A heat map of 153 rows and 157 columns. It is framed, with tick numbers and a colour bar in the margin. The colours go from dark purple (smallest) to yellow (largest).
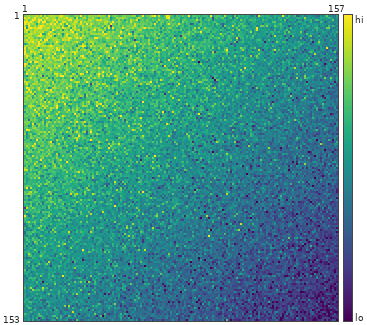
The ninth with the highest average is the top left. The ninth with the lowest average is the bottom right. Values rise toward the top left. The halves do not mirror each other. No regular stripes run through it.
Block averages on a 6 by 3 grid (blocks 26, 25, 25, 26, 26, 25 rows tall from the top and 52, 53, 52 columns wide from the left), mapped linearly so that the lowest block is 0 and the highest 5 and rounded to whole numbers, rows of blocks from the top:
543 | 432 | 432 | 321 | 321 | 210
